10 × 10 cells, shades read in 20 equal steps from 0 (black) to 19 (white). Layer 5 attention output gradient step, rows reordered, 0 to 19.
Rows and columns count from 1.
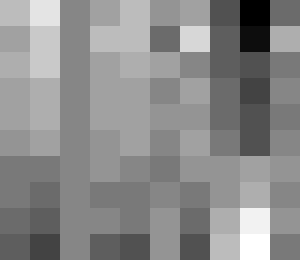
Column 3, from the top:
10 10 10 10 10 10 10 10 10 10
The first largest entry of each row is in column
2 7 2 2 2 2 9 9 9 9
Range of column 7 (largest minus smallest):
10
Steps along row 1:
up down up up down up down down up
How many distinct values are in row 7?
4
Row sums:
104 110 107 104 104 103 103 98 105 94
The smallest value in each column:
7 5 10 7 6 8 6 6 0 8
